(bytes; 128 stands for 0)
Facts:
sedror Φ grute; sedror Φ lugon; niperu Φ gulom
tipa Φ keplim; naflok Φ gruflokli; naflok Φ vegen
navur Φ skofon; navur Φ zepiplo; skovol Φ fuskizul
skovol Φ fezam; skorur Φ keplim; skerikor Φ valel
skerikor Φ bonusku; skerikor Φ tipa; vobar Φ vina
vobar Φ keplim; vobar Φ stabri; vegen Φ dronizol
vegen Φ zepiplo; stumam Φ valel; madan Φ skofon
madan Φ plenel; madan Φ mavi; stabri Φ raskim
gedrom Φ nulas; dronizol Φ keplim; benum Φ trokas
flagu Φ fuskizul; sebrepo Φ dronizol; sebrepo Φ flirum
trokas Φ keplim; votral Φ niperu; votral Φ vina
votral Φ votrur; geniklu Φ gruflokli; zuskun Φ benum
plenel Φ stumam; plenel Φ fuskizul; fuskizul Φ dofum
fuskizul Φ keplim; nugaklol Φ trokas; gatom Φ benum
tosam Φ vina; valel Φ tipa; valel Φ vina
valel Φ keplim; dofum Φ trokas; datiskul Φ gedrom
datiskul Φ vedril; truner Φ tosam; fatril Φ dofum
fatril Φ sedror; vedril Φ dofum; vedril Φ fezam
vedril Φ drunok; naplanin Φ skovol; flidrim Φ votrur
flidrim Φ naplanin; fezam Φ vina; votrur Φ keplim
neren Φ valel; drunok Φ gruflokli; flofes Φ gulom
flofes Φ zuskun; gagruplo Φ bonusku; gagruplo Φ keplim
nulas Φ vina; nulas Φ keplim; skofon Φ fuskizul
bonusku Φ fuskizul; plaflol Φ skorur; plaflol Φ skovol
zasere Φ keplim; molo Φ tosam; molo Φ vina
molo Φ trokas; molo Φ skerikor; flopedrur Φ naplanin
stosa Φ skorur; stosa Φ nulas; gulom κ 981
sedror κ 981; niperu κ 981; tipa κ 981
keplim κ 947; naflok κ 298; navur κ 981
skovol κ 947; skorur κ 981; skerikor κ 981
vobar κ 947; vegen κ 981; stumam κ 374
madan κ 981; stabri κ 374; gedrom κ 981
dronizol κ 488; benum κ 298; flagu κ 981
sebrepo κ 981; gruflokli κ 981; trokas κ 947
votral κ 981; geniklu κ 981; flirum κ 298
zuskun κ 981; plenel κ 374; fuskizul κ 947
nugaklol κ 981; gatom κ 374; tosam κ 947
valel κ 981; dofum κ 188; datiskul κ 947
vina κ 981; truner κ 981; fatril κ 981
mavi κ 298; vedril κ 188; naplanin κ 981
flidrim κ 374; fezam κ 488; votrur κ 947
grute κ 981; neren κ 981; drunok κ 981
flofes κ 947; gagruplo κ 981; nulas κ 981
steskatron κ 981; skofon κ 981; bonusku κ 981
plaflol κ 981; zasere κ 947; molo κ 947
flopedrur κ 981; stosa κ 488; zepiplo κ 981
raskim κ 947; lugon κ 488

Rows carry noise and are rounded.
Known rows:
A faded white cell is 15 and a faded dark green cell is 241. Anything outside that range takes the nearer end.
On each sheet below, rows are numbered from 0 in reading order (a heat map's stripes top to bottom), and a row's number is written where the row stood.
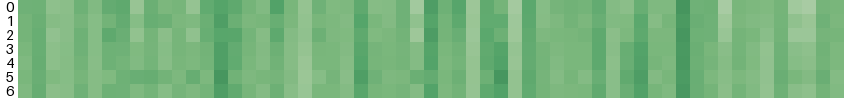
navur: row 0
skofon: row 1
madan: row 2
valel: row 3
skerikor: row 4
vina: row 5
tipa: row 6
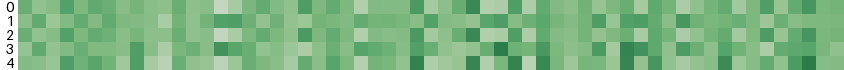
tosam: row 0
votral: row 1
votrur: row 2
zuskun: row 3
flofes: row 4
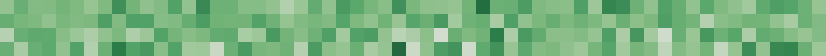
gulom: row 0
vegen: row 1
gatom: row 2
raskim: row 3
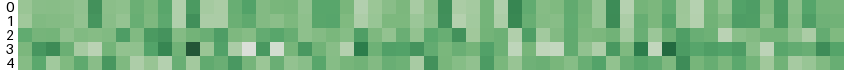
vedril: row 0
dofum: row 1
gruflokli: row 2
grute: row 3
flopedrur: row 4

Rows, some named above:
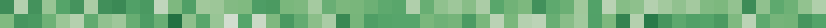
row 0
dronizol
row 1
sedror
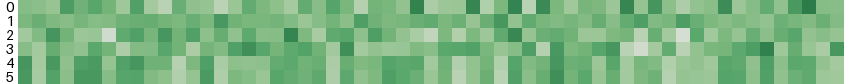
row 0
flofes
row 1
vina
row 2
stabri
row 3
naflok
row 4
fezam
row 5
stosa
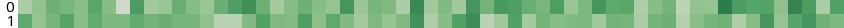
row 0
benum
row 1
keplim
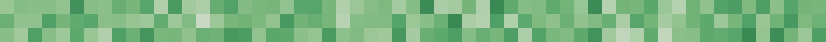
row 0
vedril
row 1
molo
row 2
mavi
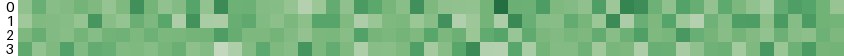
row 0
gulom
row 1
dofum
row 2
steskatron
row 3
fuskizul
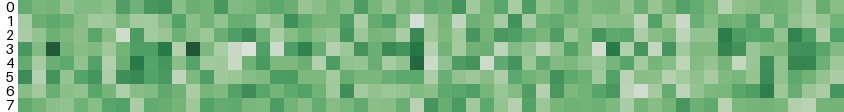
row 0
zepiplo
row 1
flidrim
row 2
benum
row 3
lugon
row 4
raskim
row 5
dronizol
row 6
naflok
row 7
geniklu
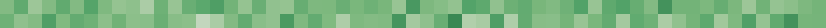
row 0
truner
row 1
trokas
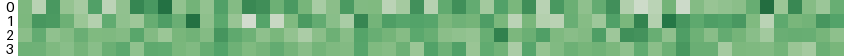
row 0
flirum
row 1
sedror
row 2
niperu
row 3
drunok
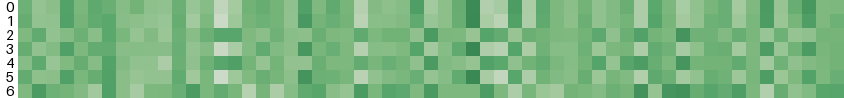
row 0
vobar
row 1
zasere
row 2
naplanin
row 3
skovol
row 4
nugaklol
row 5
datiskul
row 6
fatril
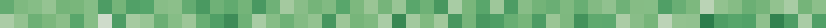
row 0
sebrepo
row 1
benum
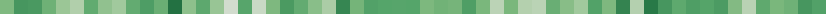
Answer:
sedror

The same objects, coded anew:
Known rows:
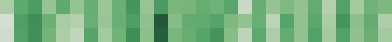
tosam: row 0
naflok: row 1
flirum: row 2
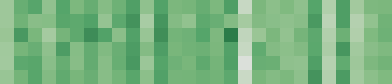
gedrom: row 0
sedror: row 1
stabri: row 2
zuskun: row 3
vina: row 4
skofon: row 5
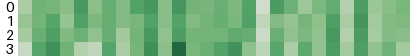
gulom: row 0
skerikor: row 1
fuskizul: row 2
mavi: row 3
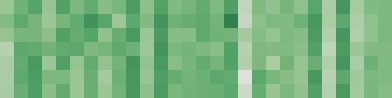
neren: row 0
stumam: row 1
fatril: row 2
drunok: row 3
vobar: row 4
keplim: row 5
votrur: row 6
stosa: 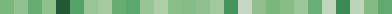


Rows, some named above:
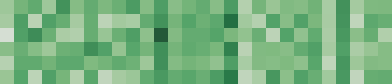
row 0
votral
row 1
vedril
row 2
naflok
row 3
gatom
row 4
geniklu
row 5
dofum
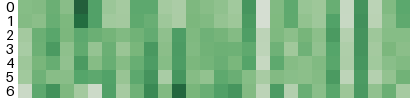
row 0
fezam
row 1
dronizol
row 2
vegen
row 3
zasere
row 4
zuskun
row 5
sedror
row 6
benum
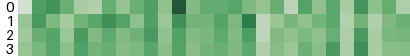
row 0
naflok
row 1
stabri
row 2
truner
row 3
madan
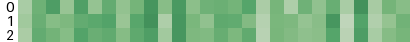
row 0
molo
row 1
grute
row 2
steskatron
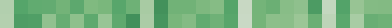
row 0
gruflokli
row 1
raskim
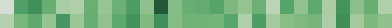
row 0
naflok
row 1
flofes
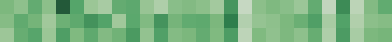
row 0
stosa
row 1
flidrim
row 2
truner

